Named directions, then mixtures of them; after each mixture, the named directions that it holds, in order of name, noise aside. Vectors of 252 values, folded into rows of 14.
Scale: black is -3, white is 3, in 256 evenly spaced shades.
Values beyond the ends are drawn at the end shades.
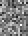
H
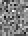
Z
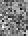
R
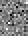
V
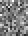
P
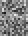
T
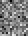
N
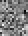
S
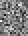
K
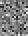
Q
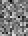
N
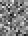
P, V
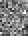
K, S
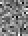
H, Q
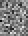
K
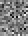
Q, V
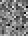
K, N, Q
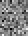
N, S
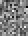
Q, Z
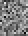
K, Z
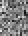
H, S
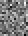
N, P, T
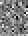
K, Q
